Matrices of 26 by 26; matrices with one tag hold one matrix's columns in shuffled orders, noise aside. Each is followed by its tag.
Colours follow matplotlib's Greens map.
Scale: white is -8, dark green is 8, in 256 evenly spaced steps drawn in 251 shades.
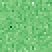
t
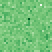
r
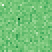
r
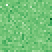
r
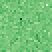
r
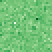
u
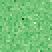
u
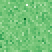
r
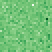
r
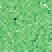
r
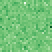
t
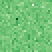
r
